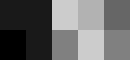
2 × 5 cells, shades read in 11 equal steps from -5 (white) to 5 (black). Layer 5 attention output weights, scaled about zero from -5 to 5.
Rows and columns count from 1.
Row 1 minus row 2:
-1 0 -3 1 1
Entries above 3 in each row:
2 2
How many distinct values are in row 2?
4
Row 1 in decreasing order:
4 4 1 -2 -3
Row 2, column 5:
0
